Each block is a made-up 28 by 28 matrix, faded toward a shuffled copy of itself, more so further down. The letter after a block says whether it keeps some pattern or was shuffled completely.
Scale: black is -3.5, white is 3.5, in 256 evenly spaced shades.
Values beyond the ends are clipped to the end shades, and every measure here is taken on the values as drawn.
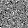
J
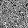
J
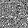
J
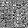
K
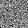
J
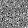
J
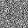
K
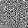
K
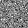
J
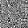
K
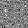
K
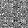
K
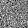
J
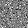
J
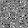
K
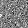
J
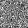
J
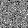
J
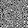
K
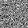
K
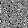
K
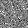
J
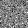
J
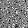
K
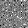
K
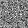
J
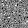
J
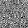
K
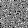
J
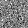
J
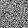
K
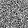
J
